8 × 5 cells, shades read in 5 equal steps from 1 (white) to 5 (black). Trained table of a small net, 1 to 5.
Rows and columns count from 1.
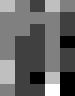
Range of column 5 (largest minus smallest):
2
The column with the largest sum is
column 5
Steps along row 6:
up same down up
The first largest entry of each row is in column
3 5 3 5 2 2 3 5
